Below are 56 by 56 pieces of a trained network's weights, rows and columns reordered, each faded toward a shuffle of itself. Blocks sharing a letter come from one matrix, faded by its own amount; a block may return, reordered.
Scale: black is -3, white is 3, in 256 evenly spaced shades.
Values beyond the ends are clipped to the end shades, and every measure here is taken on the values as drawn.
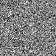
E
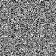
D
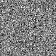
E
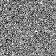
E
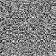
D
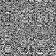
D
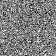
E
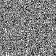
E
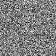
E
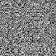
D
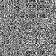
D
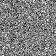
E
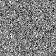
E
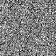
E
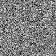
E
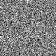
E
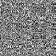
D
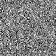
E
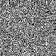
E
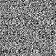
D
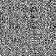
D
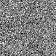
E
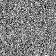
E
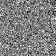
E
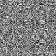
D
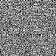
D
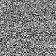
D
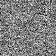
E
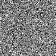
E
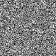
E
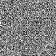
D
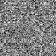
D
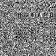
D
